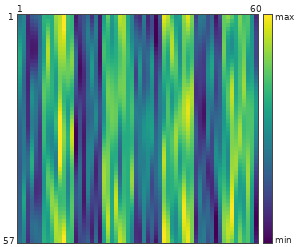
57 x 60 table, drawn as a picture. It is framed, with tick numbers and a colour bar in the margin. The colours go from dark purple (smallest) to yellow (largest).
Stripes running up and down repeat 4 times from left to right. On average the colour sits 50% of the way up the scale. Streaks run downward.
